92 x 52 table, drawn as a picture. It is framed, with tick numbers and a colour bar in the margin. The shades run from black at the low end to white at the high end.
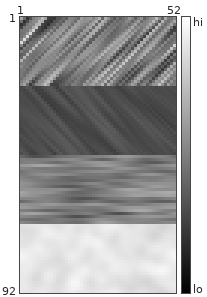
It is made of 4 by 1 panels. Panel 1,1: middling, slanting up to the right, strong in contrast. Panel 2,1: low, slanting down to the right, faint in contrast. Panel 3,1: middling, streaked across. Panel 4,1: very high, blotchy, faint in contrast.
